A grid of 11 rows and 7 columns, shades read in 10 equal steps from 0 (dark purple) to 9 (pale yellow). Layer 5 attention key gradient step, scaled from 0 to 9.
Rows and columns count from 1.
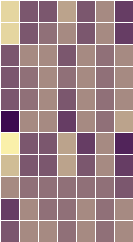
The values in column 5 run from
2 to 5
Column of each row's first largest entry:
1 1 2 3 3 7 1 1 1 2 2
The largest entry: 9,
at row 7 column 1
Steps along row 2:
down up up down up down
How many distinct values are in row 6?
5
